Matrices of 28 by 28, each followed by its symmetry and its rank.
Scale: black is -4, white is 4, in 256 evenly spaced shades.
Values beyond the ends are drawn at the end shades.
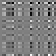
neither, rank one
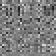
neither, rank five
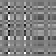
neither, rank one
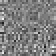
neither, rank five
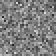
antisymmetric, full rank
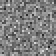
antisymmetric, full rank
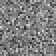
antisymmetric, full rank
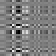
neither, rank one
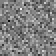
antisymmetric, full rank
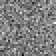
antisymmetric, full rank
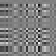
neither, rank one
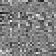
neither, rank five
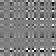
neither, rank one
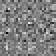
neither, rank five
